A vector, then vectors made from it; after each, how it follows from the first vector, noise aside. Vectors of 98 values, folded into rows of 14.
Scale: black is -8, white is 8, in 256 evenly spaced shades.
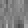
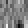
scaled up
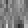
scaled up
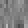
copied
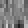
scaled up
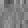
reversed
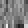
scaled up
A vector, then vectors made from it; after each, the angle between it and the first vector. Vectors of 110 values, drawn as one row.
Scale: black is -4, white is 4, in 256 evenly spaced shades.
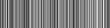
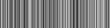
partly aligned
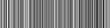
nearly opposite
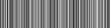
nearly parallel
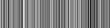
partly opposed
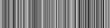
partly opposed
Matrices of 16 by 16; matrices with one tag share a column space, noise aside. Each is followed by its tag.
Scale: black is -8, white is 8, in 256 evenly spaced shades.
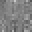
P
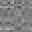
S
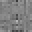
P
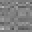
S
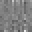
P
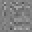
S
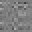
S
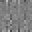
P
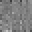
P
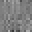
P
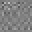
S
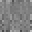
P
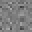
S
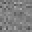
S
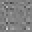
S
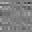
S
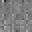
P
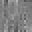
P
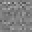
S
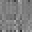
P
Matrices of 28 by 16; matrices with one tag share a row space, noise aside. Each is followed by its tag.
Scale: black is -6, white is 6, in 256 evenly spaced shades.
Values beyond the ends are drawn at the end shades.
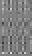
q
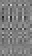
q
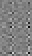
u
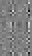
u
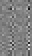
u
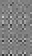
q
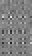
q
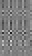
q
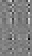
u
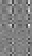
u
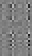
u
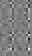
u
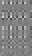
q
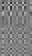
q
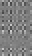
q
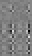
u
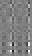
u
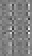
u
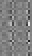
u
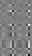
u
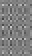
q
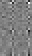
u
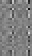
u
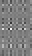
q
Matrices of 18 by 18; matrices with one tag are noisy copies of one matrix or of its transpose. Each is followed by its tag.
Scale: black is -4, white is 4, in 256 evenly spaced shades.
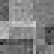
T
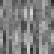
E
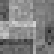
T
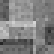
T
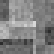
T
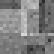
T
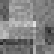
T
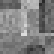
T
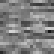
E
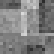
T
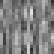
E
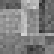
T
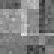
T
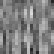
E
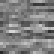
E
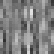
E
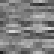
E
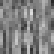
E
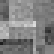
T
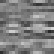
E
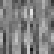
E
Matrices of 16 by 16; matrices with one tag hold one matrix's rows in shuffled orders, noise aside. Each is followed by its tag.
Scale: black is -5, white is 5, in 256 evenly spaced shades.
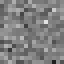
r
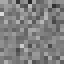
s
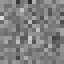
s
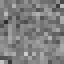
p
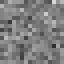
r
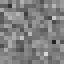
r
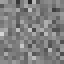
s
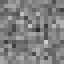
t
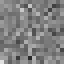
s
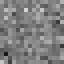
p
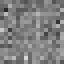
p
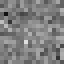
p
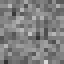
t
